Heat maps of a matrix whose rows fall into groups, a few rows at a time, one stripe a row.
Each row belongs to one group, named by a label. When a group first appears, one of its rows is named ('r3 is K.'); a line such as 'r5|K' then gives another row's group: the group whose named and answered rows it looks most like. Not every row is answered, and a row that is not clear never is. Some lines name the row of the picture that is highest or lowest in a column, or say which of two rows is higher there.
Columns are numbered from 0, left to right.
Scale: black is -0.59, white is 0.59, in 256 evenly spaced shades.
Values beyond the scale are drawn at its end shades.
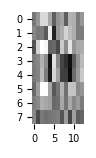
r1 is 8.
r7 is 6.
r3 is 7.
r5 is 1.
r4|7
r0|1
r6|1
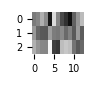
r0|7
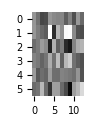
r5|7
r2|7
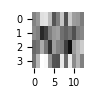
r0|1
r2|7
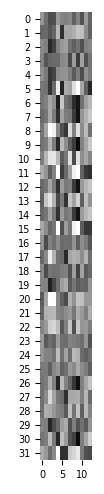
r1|8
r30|7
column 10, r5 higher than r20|No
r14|7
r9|7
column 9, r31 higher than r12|Yes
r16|6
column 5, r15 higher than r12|No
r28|1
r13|1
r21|1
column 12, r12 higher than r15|Yes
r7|7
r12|7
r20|1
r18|6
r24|8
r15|8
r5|8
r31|8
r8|1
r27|1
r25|8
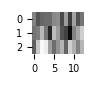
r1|7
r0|6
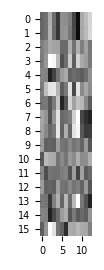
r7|8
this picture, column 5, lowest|6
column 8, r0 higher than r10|No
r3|1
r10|1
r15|1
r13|8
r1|7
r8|8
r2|1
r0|7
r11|6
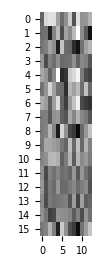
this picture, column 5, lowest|4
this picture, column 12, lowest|1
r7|8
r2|7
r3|6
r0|1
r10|1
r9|1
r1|8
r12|6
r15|7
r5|1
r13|6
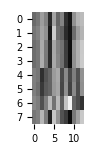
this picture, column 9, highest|6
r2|7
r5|6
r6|8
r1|7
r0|7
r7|7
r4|6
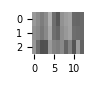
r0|8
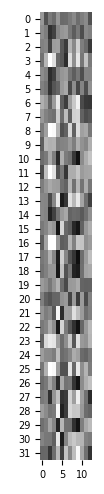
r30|8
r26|7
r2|8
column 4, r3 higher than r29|Yes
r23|1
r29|7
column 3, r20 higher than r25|No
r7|8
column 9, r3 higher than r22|Yes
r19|8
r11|1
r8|1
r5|6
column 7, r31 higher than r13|No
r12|1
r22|7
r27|8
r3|1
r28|8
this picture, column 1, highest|23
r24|8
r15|7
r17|7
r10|7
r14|6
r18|7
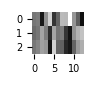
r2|7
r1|7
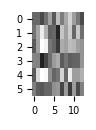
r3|6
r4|1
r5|6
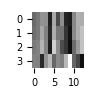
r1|7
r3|8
